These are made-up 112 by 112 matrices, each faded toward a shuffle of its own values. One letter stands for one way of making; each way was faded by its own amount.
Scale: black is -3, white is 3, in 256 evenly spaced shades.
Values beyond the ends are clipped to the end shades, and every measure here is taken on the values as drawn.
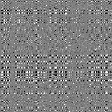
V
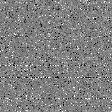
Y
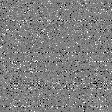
Y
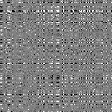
V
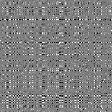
V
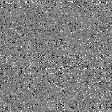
Y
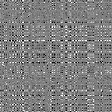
V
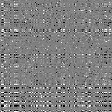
V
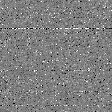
Y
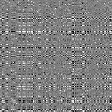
V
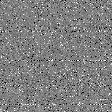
Y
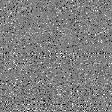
Y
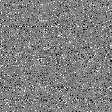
Y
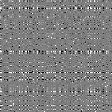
V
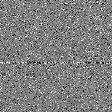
Y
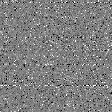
Y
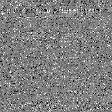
Y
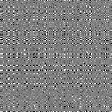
V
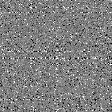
Y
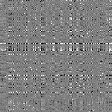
V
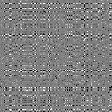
V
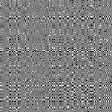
V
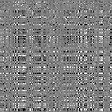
V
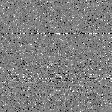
Y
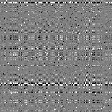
V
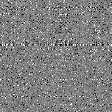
Y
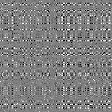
V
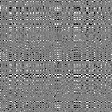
V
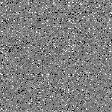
Y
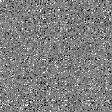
Y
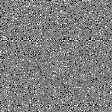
Y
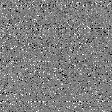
Y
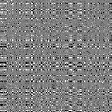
V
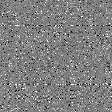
Y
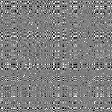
V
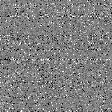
Y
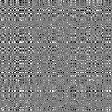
V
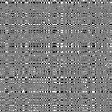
V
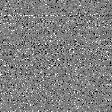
Y
